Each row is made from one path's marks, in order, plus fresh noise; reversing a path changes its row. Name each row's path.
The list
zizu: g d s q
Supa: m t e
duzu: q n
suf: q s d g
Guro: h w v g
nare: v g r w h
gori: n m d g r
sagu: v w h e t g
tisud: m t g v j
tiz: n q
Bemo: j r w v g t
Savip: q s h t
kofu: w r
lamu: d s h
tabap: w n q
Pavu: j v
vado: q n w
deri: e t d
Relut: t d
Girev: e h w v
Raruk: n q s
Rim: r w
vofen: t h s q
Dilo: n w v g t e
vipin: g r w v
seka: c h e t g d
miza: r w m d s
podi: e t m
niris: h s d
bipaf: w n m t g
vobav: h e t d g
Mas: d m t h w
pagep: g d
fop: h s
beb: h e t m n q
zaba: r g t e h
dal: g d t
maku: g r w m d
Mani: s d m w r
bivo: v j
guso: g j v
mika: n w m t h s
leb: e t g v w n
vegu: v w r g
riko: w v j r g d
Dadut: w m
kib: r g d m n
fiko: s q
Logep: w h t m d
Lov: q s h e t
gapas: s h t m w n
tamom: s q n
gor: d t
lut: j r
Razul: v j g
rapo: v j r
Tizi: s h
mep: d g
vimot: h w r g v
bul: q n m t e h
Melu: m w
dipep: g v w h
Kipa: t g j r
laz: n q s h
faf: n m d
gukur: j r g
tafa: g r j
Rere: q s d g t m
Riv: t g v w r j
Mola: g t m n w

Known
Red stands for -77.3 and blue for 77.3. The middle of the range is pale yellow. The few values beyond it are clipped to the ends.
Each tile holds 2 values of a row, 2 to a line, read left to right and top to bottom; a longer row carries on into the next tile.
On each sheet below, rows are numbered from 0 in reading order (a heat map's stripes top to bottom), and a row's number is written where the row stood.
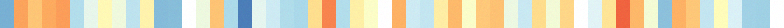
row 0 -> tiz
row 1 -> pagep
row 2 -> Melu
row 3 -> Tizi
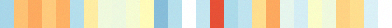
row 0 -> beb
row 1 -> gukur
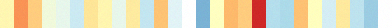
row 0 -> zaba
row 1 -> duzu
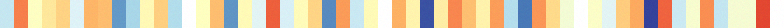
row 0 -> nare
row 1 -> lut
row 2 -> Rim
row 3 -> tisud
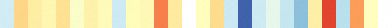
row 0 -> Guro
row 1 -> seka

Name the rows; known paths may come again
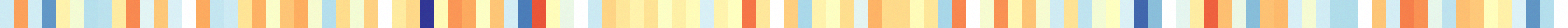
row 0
mep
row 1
Melu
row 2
kofu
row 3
Guro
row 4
Dadut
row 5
zizu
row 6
Tizi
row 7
fop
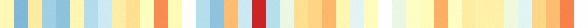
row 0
gor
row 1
kib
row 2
vimot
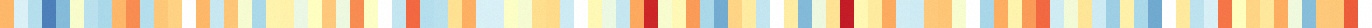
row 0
deri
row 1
Lov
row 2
gukur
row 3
vado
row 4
Mola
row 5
tabap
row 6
vipin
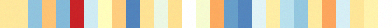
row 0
Riv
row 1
riko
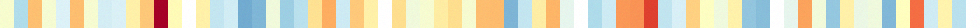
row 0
Bemo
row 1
Relut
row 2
Mas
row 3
tamom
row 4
suf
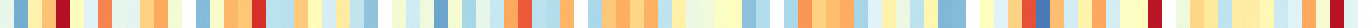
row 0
leb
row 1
duzu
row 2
faf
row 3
beb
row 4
tiz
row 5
guso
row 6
sagu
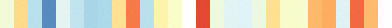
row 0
pagep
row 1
Dilo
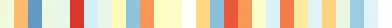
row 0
Kipa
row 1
mika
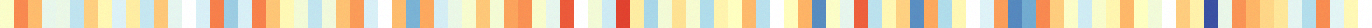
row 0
zaba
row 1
vegu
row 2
podi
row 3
Savip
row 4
lut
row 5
gori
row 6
Mani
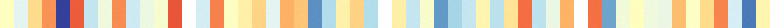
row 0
tisud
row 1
nare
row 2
Logep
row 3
miza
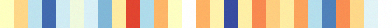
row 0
seka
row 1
Rim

